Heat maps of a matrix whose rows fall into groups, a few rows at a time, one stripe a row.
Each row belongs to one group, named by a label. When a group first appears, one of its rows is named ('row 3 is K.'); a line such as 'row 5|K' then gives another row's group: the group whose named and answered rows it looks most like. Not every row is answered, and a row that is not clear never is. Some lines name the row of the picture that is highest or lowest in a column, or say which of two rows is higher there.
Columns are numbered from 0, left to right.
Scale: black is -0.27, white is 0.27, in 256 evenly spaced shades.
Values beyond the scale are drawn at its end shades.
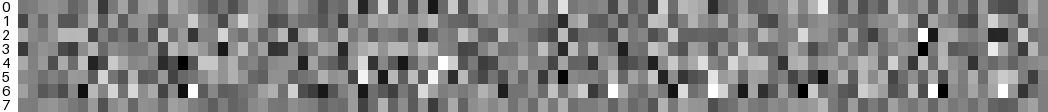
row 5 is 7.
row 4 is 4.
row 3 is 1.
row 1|1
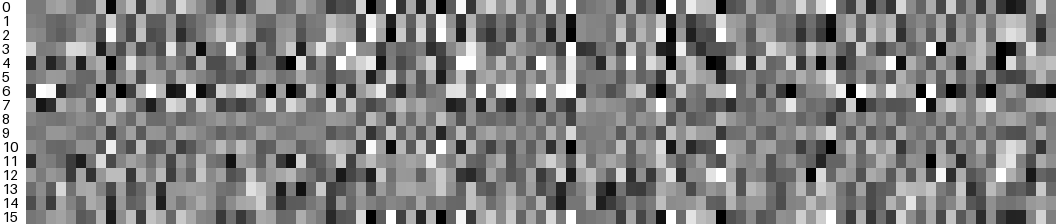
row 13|1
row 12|1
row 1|7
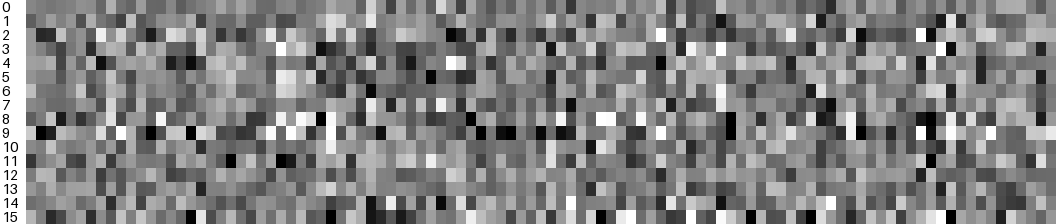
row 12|4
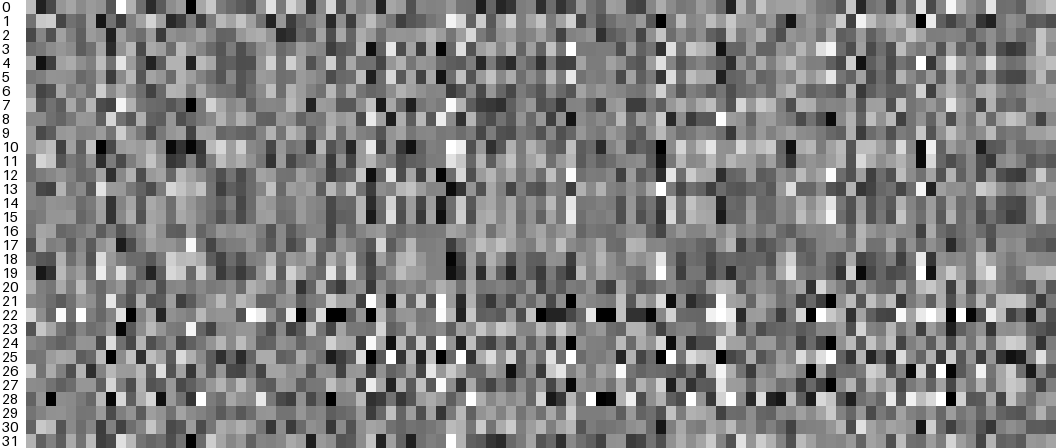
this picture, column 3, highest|22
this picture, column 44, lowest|25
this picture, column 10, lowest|22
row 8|7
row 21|7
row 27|7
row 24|7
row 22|1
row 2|1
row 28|1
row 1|4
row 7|4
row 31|4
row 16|4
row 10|4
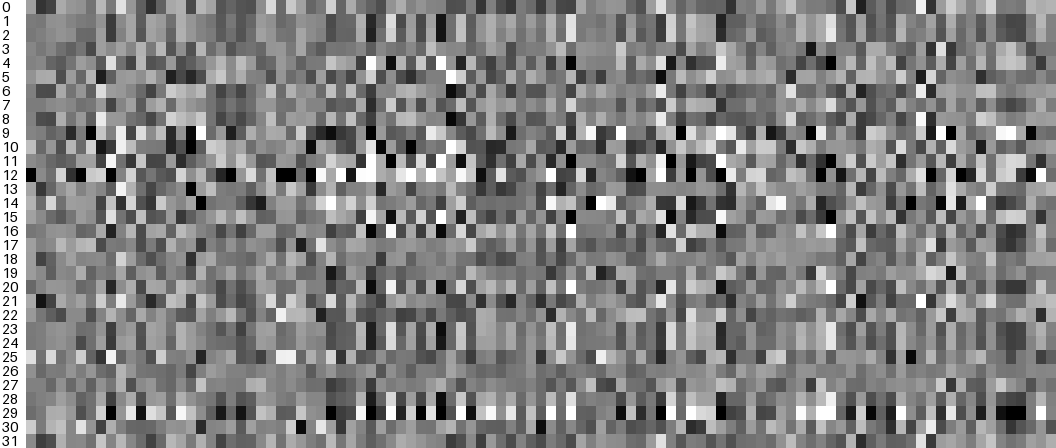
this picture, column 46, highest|29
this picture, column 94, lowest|12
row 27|1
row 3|1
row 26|4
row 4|7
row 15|7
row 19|1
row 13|4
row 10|4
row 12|1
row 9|1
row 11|7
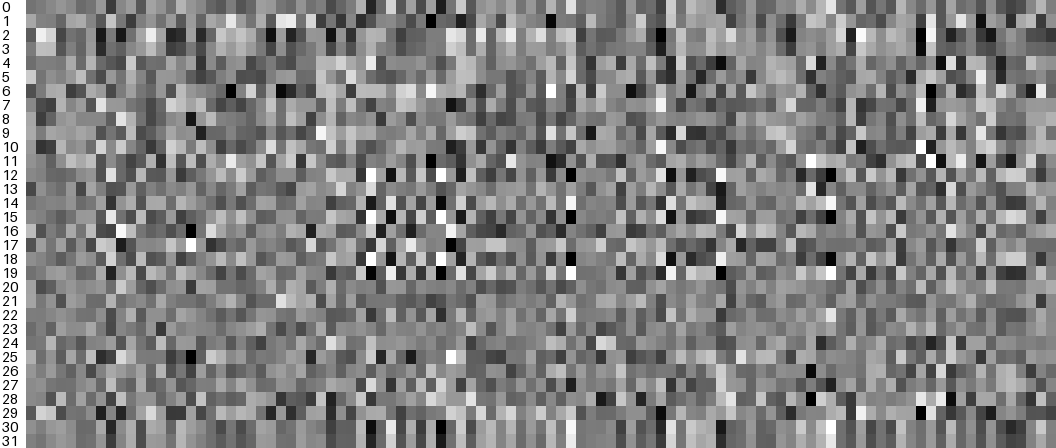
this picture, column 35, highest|17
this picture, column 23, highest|11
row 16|4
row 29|4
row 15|7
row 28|1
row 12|7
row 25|4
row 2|4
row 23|1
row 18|7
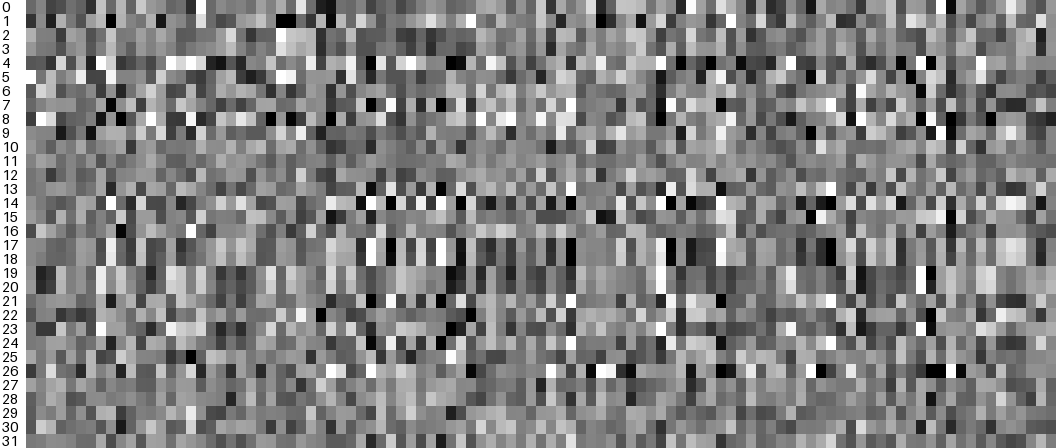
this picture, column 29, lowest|22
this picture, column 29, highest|27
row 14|7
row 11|4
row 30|4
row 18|7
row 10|1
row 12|1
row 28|1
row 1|1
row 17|7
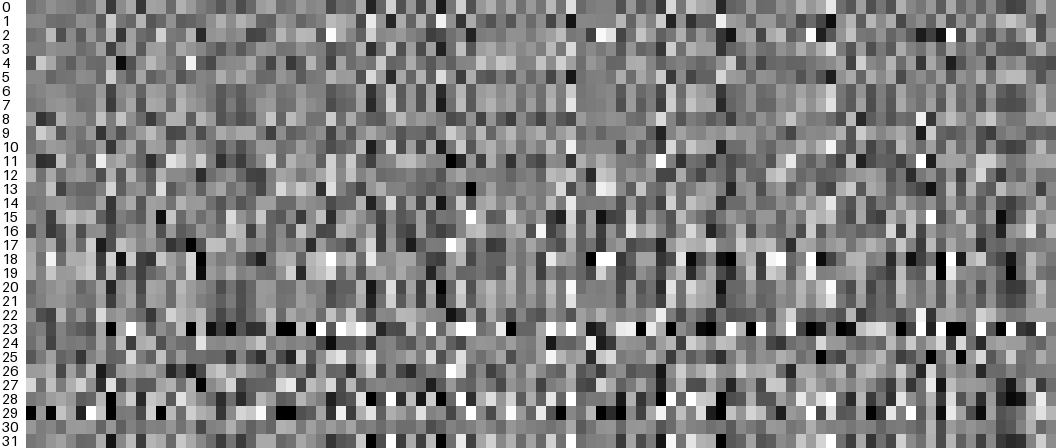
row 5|7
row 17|4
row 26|4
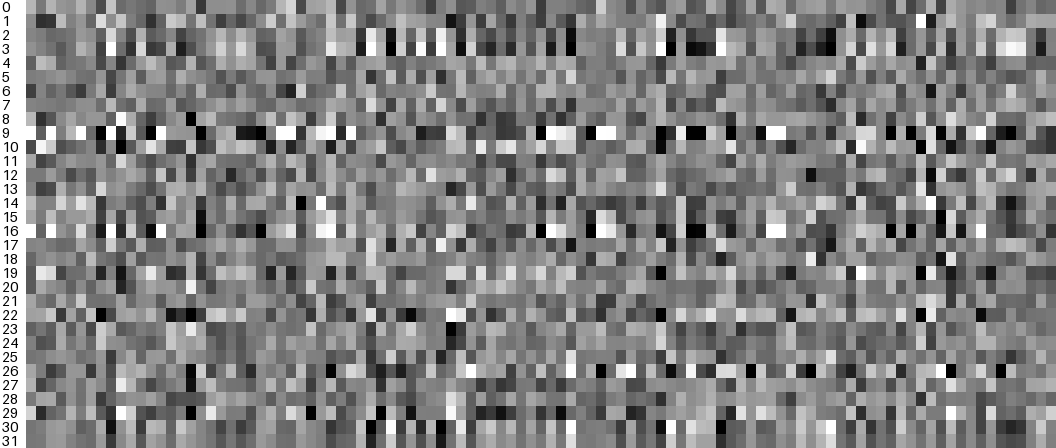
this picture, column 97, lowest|26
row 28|4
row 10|4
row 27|4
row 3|7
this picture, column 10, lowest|3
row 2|7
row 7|7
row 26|1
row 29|4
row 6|1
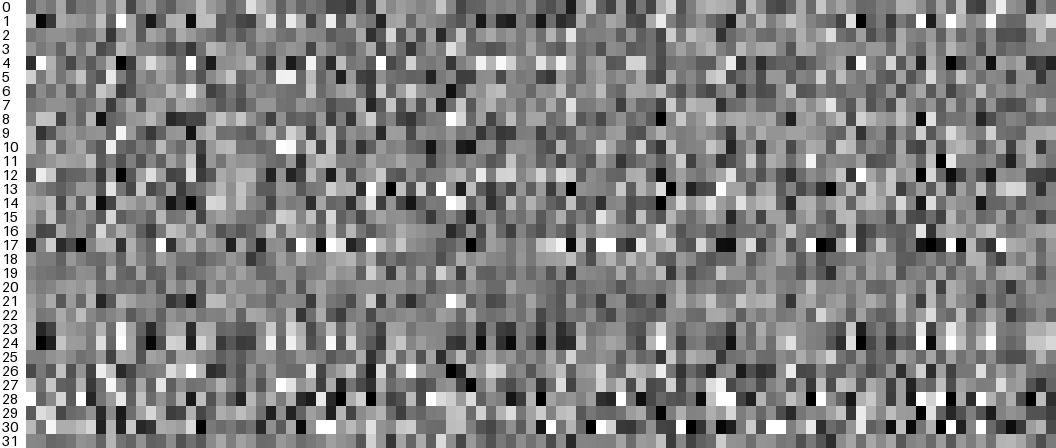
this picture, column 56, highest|0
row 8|4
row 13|7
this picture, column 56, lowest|30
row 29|4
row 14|4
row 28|1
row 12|4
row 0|1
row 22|1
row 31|7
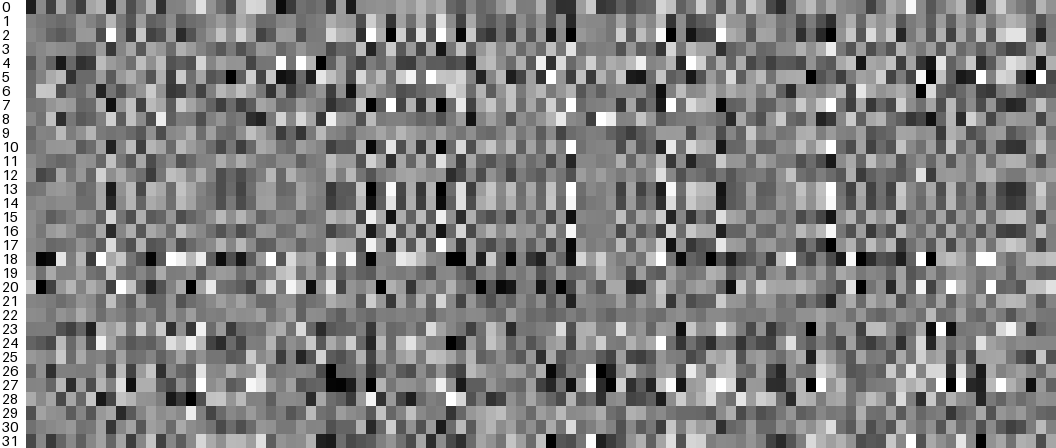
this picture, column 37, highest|18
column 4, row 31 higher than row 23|Yes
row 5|1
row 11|7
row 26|1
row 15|7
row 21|7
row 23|1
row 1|7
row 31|1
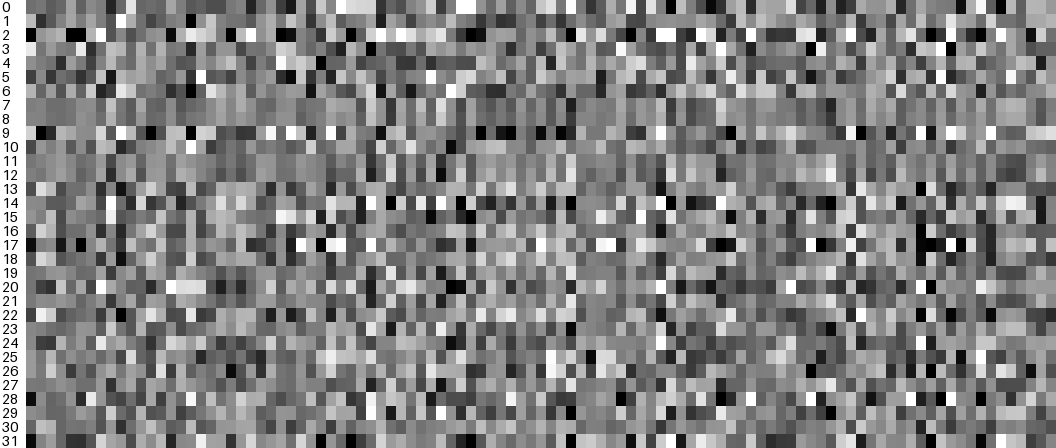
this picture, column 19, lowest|20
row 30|4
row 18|4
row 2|1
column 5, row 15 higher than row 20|No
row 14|7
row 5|1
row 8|7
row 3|1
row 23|7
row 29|7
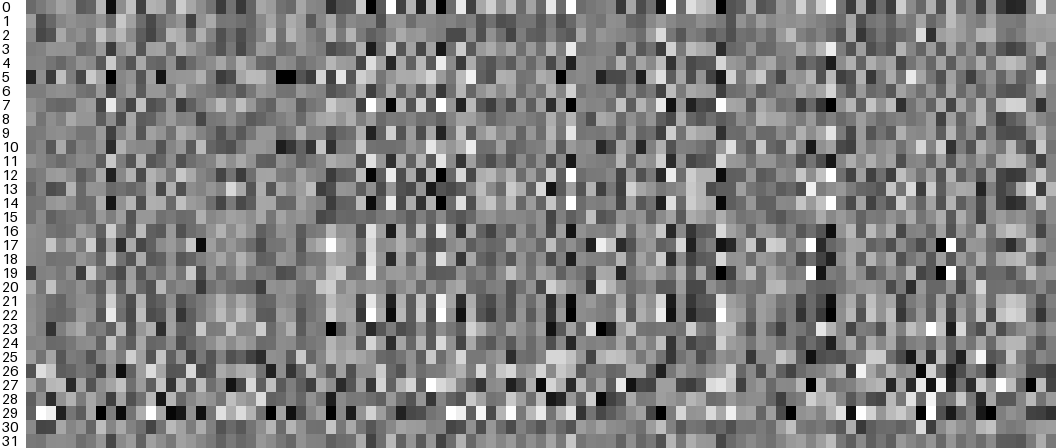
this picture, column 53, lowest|5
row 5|1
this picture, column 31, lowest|27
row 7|7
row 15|1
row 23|1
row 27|1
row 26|4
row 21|7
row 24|7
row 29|4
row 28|1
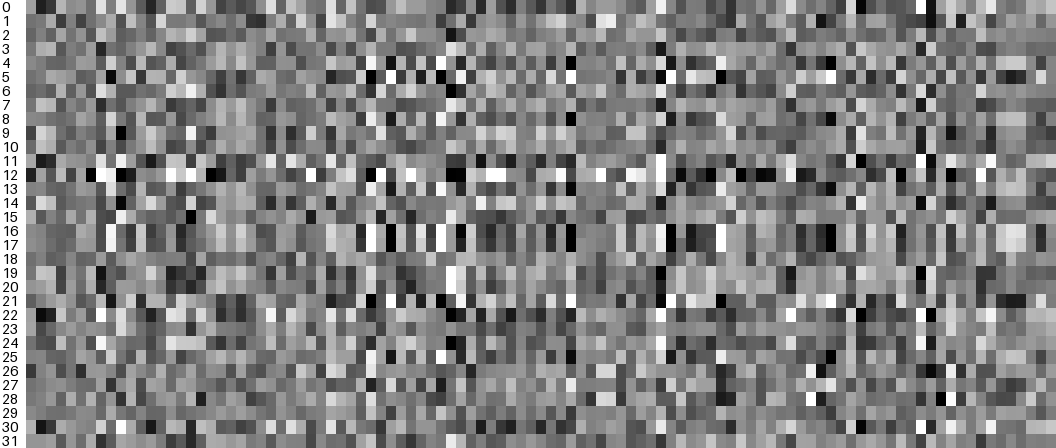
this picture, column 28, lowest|15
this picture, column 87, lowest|12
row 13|7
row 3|4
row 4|7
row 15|4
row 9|4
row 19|4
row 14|4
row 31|4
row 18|1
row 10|4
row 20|4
